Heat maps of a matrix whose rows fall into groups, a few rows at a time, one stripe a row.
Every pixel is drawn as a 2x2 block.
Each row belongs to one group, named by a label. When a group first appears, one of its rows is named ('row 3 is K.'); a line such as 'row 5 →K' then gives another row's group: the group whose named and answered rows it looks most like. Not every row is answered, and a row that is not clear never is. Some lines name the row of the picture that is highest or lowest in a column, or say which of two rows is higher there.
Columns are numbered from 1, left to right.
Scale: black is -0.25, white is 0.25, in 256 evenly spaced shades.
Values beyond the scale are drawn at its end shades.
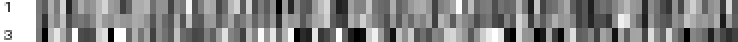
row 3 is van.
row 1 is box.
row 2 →box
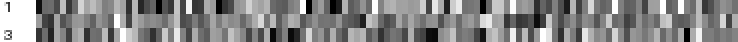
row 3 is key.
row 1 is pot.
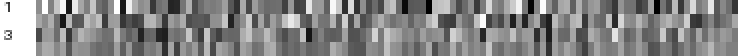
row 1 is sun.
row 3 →pot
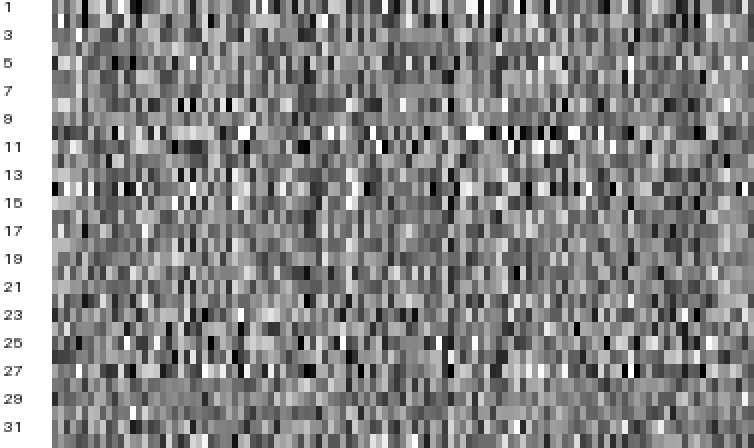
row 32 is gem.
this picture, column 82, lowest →10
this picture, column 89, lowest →26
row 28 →box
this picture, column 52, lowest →27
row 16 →key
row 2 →sun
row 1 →box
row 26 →pot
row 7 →key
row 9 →box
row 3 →key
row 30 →sun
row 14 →van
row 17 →sun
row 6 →key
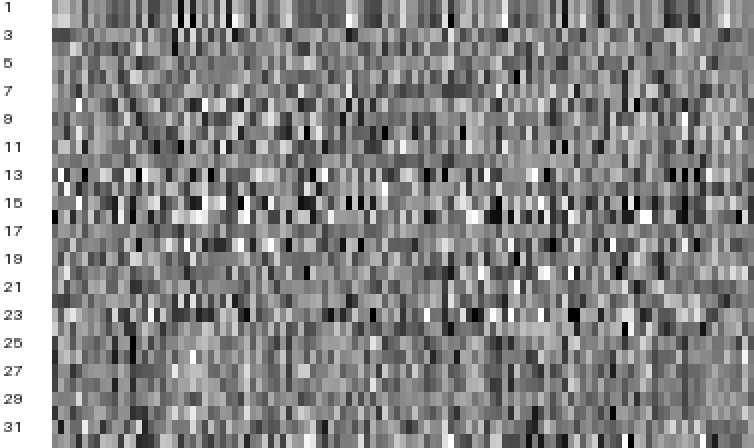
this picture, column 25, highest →16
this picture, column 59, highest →11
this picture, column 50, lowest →15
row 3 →pot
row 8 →key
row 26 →van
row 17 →pot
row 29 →key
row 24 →key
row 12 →key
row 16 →van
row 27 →van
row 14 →gem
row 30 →van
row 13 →sun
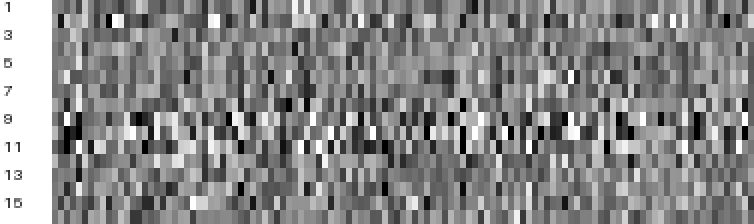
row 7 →key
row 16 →box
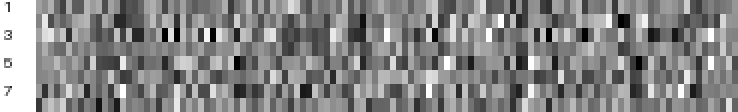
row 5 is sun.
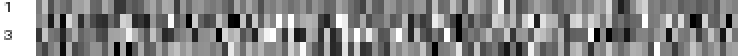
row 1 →box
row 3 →gem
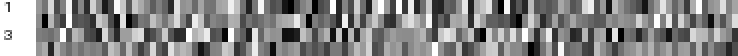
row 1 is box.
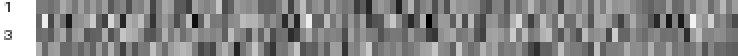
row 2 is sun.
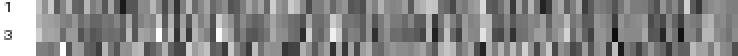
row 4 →key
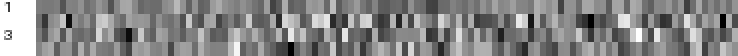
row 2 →box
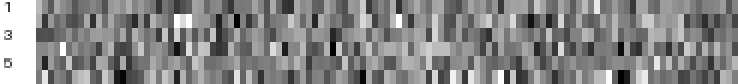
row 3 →pot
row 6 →box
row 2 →gem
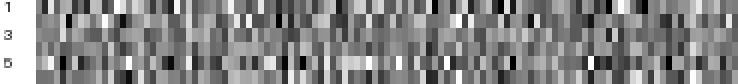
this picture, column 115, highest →3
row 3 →key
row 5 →gem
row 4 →sun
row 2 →box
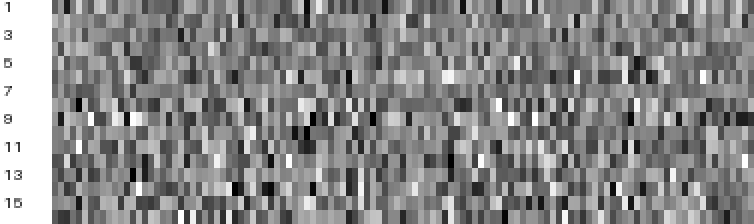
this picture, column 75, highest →8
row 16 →pot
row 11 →key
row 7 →sun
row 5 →box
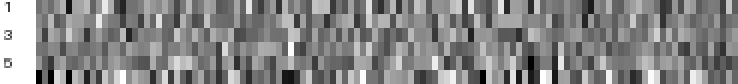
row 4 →gem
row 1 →box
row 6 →key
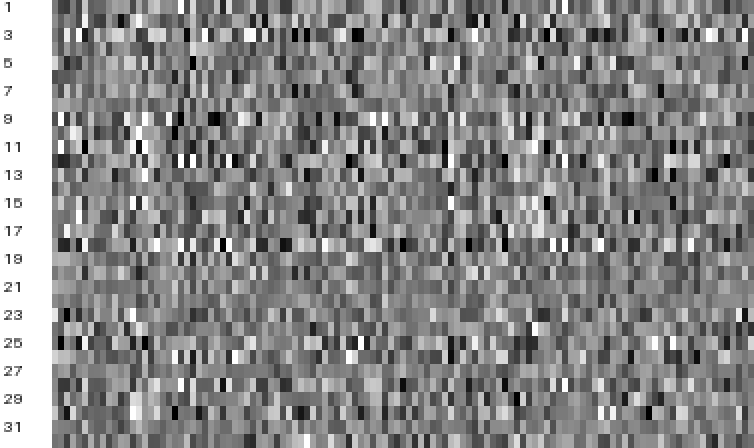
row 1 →pot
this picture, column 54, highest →9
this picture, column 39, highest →9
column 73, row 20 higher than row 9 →Yes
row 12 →pot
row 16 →key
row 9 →gem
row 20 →box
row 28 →pot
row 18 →pot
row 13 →sun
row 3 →box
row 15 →sun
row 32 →box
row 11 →sun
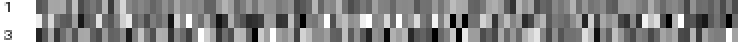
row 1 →van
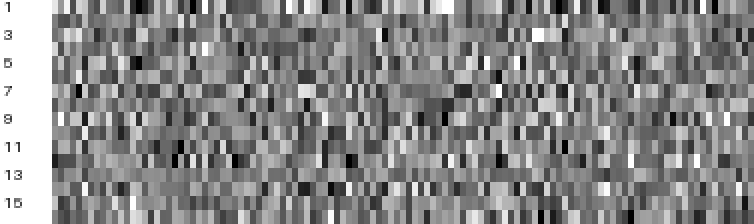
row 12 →pot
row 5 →box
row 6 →key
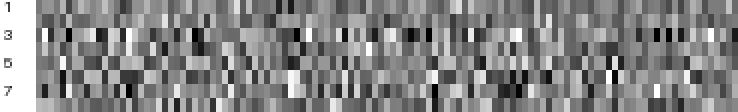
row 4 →gem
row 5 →key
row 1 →box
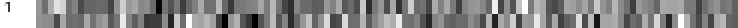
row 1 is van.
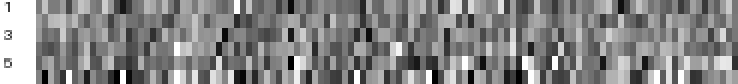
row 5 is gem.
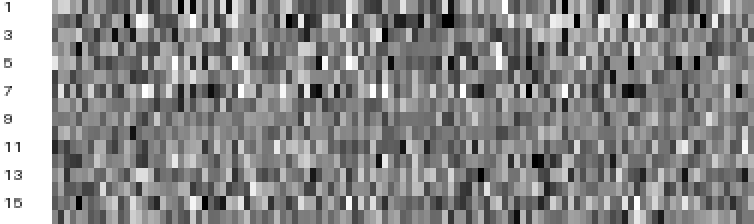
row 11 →gem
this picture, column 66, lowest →2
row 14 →sun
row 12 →van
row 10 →van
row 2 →key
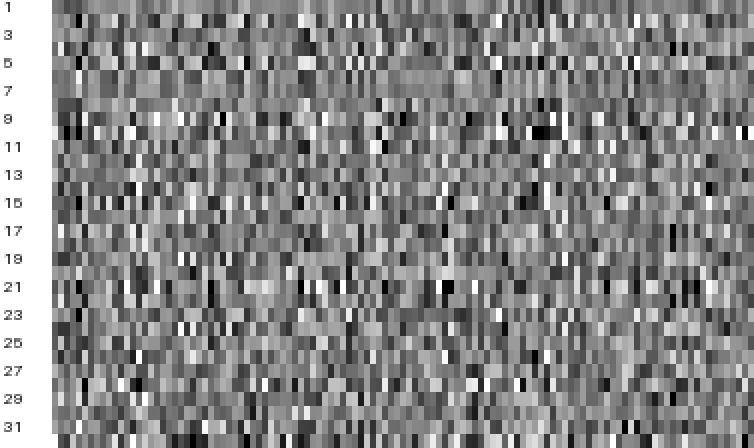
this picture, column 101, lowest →29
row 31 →key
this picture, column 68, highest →32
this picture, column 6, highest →9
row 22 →sun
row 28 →box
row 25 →sun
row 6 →key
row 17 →sun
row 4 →sun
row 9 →pot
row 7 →key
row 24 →pot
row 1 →van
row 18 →sun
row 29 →sun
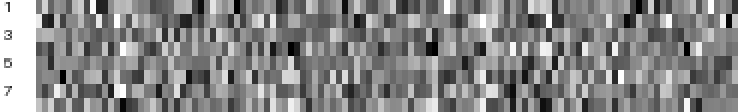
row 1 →sun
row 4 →key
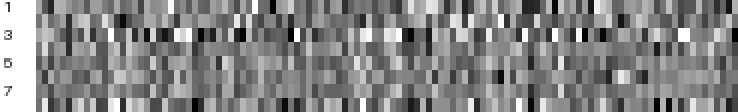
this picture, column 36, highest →2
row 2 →box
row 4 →sun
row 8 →sun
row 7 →gem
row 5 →gem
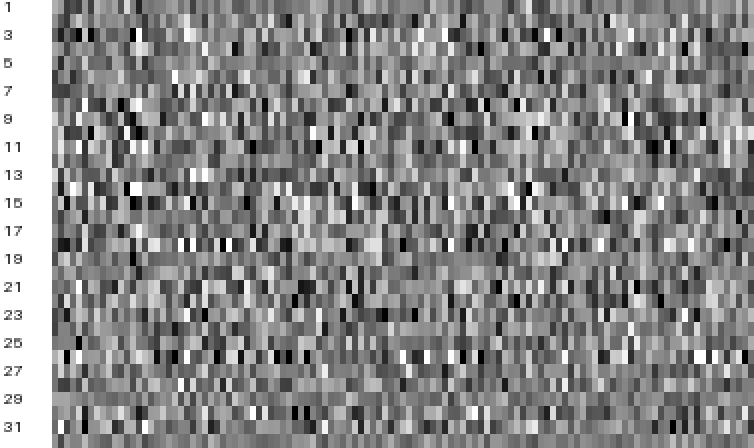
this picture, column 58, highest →8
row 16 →box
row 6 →van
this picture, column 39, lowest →18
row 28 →pot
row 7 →pot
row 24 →pot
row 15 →box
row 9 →key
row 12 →sun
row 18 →pot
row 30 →box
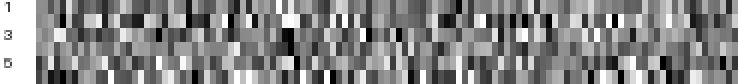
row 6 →sun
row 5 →van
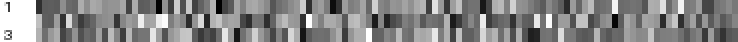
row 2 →pot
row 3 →gem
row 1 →pot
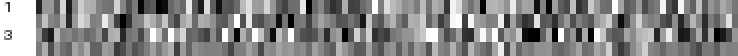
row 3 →gem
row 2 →box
